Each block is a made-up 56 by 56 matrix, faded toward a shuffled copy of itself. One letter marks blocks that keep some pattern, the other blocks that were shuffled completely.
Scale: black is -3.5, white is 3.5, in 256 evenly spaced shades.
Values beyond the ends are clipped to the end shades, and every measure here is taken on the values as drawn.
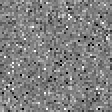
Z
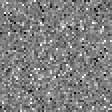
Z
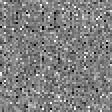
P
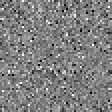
P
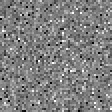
Z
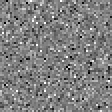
Z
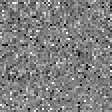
P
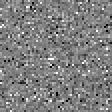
P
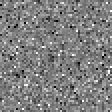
Z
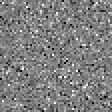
Z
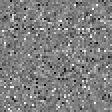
P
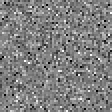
P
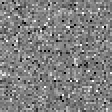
P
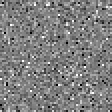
P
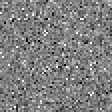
Z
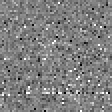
P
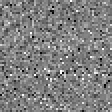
P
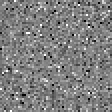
Z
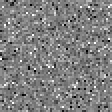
Z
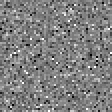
Z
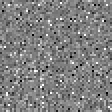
P
